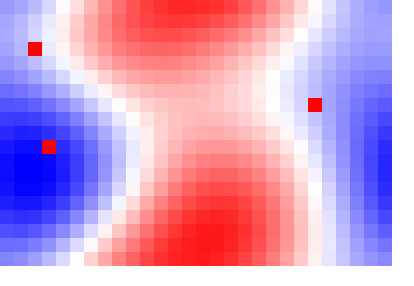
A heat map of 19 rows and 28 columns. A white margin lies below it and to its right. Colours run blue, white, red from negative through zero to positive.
The middle left is the ninth with the lowest average. Overall the values sit about 50% of the way up the scale. Three lone cells stand out, each far higher than its neighbours. There are no regular stripes. The bottom middle is the ninth with the highest average.
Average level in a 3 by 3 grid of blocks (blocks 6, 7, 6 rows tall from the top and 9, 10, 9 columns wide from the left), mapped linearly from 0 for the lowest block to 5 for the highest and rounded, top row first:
2 4 2
0 3 1
1 5 2
